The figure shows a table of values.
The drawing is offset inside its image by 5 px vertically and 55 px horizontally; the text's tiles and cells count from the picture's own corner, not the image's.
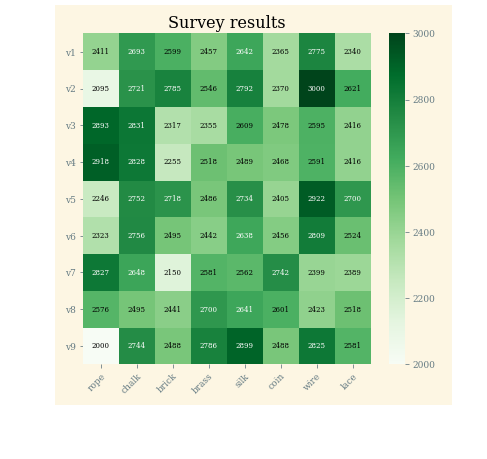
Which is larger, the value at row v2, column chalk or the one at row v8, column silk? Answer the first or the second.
the first
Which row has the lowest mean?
v1
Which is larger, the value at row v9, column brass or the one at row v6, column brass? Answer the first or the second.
the first
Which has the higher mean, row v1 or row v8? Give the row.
v8
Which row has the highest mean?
v5
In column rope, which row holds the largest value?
v4
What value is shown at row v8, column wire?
2423
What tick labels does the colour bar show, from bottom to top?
2000, 2200, 2400, 2600, 2800, 3000
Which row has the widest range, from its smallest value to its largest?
v2
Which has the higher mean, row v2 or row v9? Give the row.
v2
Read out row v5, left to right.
2246 2752 2718 2486 2734 2405 2922 2700
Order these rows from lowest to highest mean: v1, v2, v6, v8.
v1, v8, v6, v2
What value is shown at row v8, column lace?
2518
